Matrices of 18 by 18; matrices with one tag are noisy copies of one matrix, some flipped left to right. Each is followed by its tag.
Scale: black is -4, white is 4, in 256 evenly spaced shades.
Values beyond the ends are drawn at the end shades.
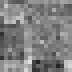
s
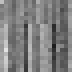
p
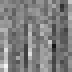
p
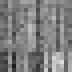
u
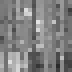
u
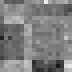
s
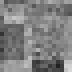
s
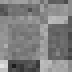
s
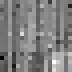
u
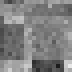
s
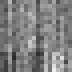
u
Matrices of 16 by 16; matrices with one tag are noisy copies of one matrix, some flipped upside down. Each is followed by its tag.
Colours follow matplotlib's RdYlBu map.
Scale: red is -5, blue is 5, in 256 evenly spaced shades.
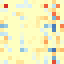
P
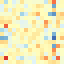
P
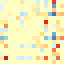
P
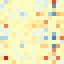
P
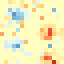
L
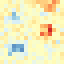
L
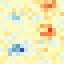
L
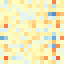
P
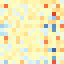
P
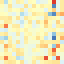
P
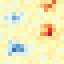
L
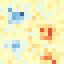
L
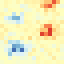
L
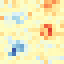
L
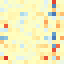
P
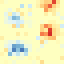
L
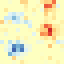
L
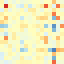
P
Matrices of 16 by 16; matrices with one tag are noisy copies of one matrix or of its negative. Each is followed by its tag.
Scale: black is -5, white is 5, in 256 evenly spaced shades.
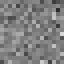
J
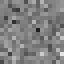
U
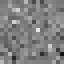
U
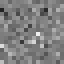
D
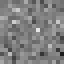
U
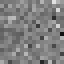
J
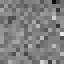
J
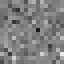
U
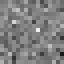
U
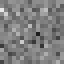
D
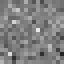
U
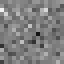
D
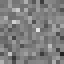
U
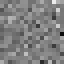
J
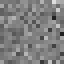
J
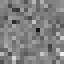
U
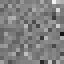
J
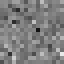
U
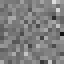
J
